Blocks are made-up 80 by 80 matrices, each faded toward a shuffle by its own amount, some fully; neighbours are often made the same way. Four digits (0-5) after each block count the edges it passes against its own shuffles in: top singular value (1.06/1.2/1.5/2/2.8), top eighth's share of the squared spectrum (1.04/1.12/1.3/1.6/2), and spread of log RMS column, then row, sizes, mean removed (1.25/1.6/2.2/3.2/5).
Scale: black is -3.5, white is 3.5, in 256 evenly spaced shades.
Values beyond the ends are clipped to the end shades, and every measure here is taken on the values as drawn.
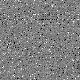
3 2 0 1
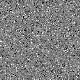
3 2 0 1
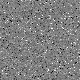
2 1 0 0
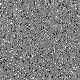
2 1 0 0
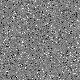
0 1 0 0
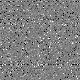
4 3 0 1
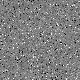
0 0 0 0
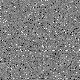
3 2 0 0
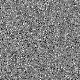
3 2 1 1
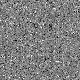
3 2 0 0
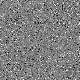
3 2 1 0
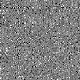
4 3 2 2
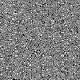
3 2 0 1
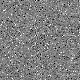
3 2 0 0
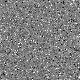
1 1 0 0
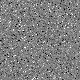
0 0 0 0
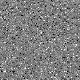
3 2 1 1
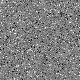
0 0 0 0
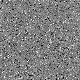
0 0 0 0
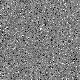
1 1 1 0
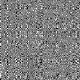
4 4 3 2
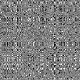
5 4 3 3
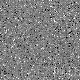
3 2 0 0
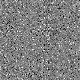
3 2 1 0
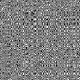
5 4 3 3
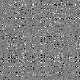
4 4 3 3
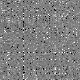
4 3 2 2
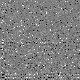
3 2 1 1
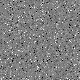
2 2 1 0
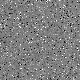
0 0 0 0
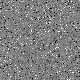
1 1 0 0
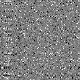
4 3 1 1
